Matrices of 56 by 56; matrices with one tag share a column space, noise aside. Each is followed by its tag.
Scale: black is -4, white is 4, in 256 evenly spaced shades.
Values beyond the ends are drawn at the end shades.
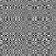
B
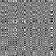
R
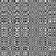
R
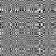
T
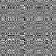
B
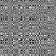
B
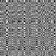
R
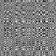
R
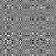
B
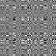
B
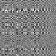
T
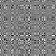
B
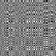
R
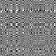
T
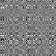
B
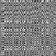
R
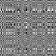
T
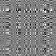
T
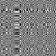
T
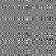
B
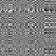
T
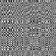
R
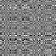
B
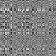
T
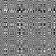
T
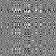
T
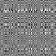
T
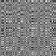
R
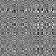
T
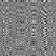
R
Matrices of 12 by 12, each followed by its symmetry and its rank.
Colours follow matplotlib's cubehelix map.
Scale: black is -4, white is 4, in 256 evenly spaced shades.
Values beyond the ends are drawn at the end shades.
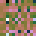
neither, rank two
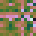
neither, rank two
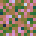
antisymmetric, full rank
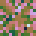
antisymmetric, full rank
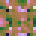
antisymmetric, rank two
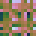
antisymmetric, rank two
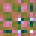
symmetric, rank two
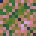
symmetric, full rank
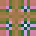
symmetric, rank one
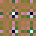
symmetric, rank one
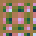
symmetric, rank one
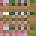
neither, rank two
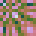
symmetric, rank two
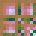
symmetric, rank two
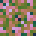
symmetric, full rank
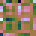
antisymmetric, rank two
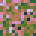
symmetric, full rank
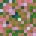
symmetric, full rank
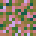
antisymmetric, full rank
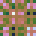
symmetric, rank two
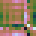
antisymmetric, rank two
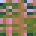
neither, rank two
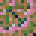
symmetric, full rank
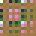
symmetric, rank one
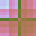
symmetric, rank one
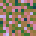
antisymmetric, full rank
